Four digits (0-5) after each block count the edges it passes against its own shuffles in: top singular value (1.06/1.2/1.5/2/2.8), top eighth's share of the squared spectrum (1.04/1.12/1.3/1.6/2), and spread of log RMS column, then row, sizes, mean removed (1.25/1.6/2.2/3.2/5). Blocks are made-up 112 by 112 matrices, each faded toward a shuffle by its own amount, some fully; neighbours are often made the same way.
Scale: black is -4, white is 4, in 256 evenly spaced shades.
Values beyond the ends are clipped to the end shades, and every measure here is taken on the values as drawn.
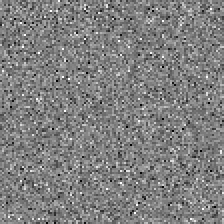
0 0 0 1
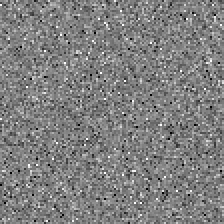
0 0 0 0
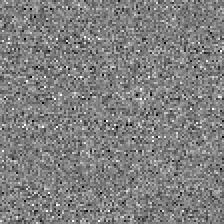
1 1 0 3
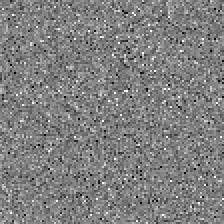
0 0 0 0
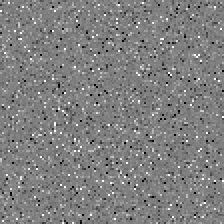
0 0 0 0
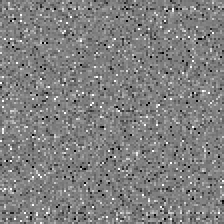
3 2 0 1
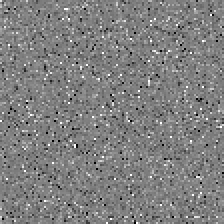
2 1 0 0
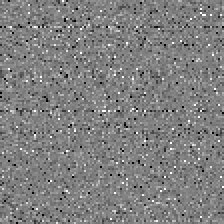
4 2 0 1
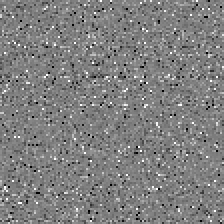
3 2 0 1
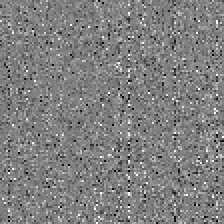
2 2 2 1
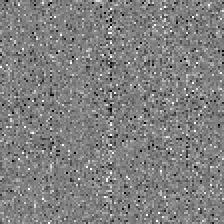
2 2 2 0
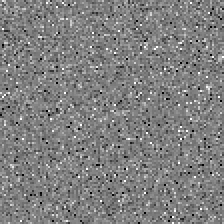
0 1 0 0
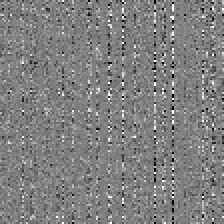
3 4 4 2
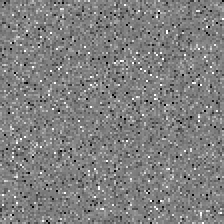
0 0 0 0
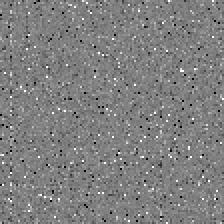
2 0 0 0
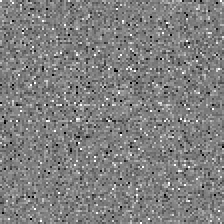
1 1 1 2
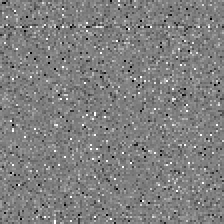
2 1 0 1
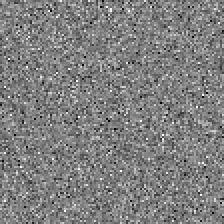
0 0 0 0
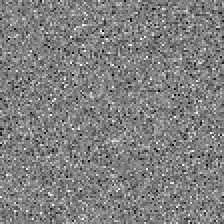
0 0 0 0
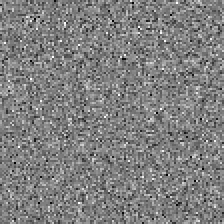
3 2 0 1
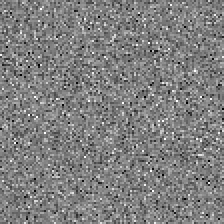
1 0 0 0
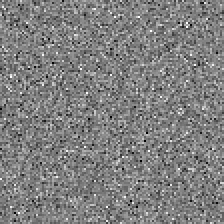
1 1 0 0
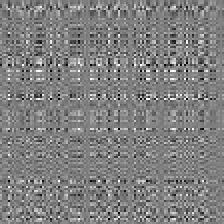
5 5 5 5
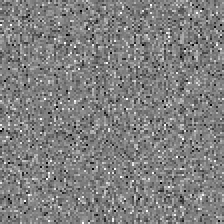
4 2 1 1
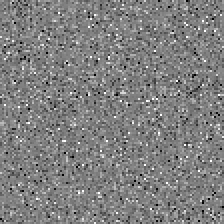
3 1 0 0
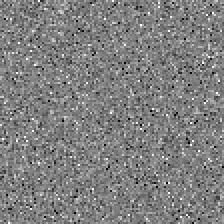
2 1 0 0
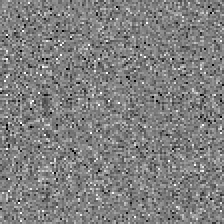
4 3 1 1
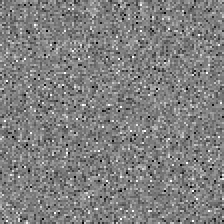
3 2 0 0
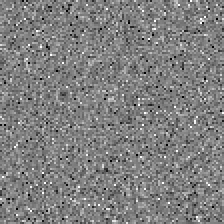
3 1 0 1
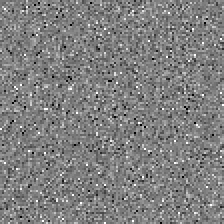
3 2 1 0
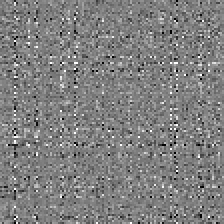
2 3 4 4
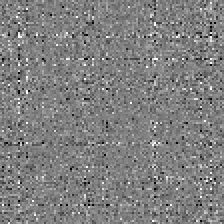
2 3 3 3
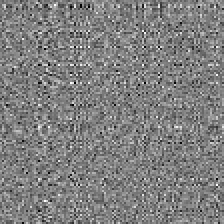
5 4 3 3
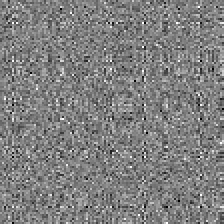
5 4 3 3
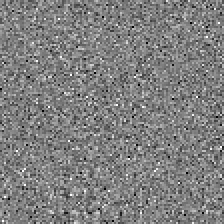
4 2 1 1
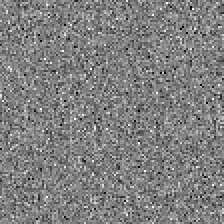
3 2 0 0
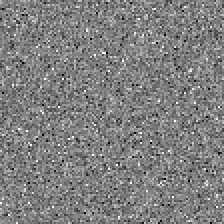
2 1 0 0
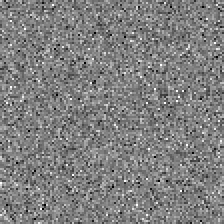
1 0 0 0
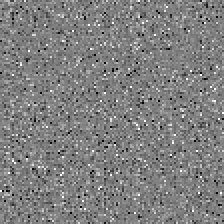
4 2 1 1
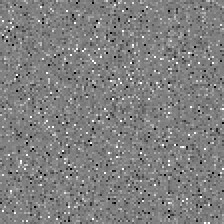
2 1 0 0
